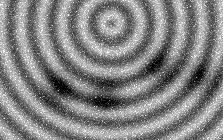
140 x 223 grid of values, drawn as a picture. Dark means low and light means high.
Concentric rings centre on the top middle. No row or column stands out. There is no overall slope. The histogram is bell-shaped. There are four dips.
